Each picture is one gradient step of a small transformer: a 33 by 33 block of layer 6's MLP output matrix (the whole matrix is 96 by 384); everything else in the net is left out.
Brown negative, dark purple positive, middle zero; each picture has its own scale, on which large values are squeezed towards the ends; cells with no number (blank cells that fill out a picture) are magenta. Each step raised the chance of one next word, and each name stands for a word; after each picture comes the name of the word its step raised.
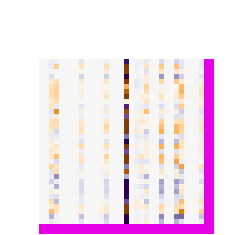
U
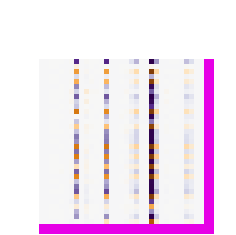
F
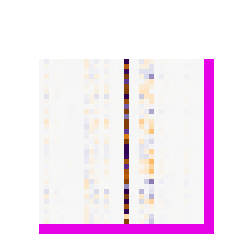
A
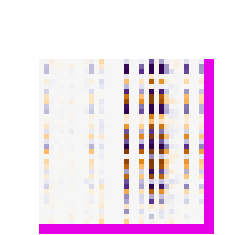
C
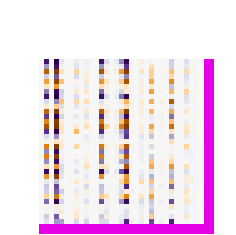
F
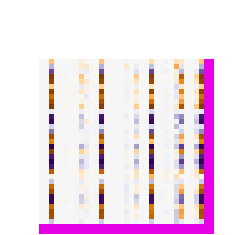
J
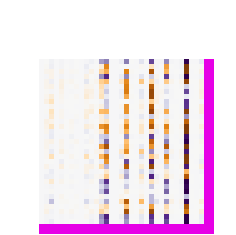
U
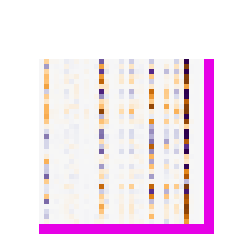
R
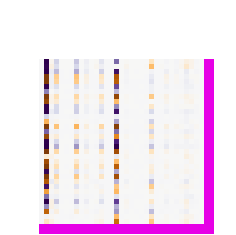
C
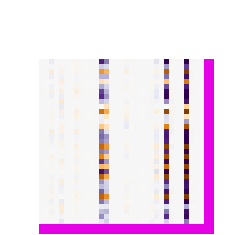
F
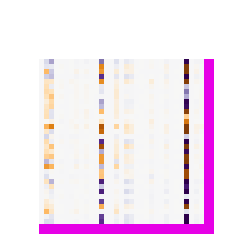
U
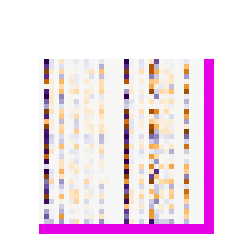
F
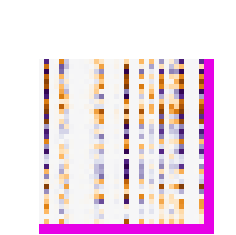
R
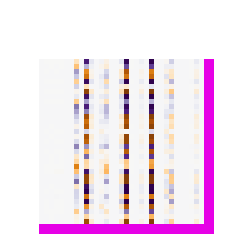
A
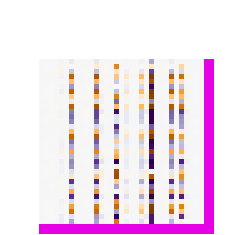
J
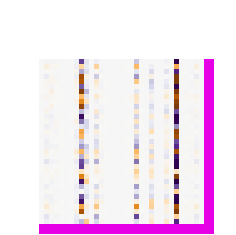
J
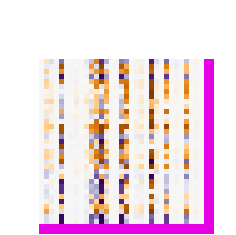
U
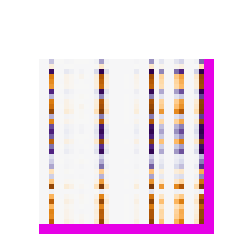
R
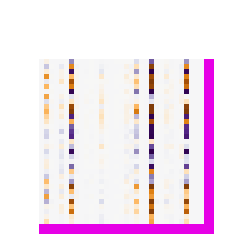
R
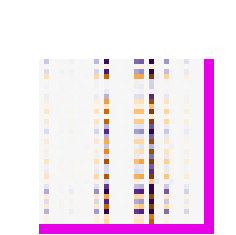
A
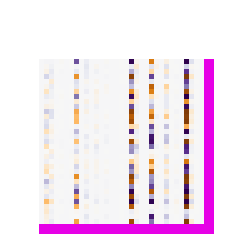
A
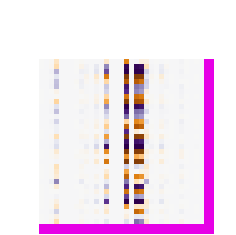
C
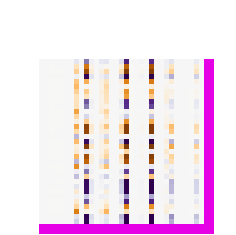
U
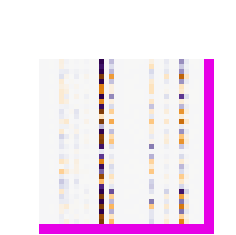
A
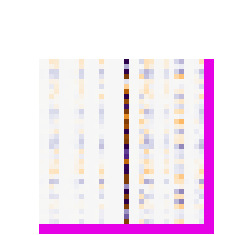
A
